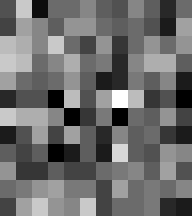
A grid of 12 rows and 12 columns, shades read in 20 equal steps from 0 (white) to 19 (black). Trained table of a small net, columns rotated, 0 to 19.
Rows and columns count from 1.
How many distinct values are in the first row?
7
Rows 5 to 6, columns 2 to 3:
11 12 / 13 13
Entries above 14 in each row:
2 1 1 1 3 4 3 4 3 2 0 2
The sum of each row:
139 129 110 105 142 138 133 150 148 140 118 125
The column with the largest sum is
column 12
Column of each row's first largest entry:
3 11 8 8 7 4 5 1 4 2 7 12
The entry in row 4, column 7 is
10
